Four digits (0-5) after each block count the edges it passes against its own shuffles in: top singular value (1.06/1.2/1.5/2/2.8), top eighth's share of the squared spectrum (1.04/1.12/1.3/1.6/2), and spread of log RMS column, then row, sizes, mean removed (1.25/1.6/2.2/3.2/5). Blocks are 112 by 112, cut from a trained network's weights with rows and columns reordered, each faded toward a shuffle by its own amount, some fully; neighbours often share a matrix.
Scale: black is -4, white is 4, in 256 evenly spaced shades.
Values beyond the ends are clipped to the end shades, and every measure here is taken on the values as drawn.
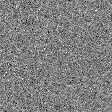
0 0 0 0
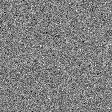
1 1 0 0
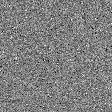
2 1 0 0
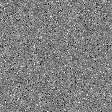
2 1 0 0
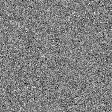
0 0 0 0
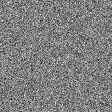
2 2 0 0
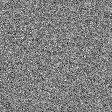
0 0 0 0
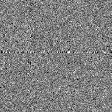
3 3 2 2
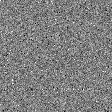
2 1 0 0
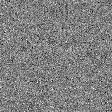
2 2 0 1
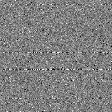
4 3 0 3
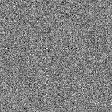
3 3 0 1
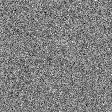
0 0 0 0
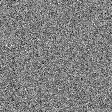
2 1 0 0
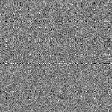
4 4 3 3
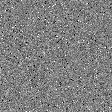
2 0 0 0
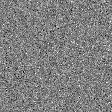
0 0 0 0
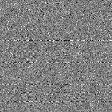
4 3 0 3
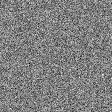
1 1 0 0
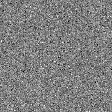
2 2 0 1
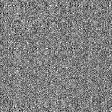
3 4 1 3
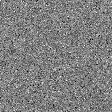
2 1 0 0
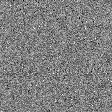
1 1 0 0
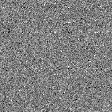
3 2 1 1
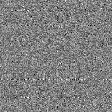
3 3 1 2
